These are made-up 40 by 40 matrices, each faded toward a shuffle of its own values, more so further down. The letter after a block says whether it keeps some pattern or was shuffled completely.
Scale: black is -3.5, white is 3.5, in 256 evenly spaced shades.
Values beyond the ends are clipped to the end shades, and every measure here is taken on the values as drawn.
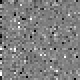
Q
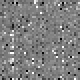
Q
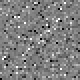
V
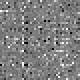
Q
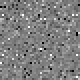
V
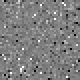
V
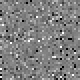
Q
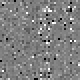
Q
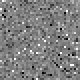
V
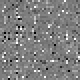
Q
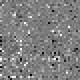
Q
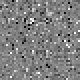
Q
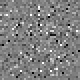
Q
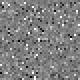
V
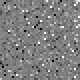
V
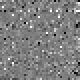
Q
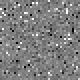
V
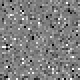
V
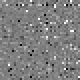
Q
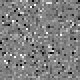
V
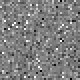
V
